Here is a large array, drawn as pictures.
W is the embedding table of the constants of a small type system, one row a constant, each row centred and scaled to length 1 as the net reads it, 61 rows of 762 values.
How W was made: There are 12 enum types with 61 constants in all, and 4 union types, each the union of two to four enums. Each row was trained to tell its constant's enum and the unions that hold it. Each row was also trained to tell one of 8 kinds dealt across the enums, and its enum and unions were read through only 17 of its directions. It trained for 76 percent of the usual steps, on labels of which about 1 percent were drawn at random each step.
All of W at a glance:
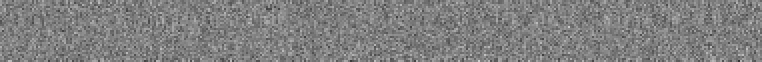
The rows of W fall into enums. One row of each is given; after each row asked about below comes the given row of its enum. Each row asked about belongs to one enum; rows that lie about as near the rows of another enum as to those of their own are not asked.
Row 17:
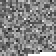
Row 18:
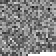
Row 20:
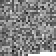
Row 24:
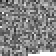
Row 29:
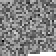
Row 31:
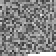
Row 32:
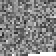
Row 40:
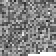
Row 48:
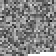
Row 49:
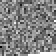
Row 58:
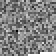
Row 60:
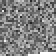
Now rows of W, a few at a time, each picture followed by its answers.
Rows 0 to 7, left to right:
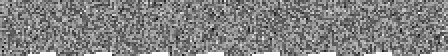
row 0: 40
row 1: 18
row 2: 40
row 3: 49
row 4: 32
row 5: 32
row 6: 24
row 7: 18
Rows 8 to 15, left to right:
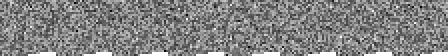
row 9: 29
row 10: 29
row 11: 18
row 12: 49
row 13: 40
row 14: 18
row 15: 18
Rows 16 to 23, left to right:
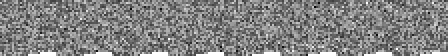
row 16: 49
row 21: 17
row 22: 17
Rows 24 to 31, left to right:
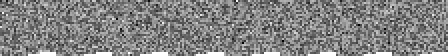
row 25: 31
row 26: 17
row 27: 31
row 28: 40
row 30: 32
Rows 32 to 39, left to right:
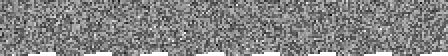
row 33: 31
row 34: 29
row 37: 58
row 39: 32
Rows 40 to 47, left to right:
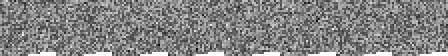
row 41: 60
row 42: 32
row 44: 18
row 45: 40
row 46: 40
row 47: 24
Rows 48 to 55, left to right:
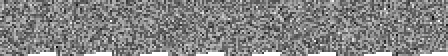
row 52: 49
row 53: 31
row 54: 32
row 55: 58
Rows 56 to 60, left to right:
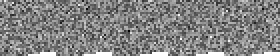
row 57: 60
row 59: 58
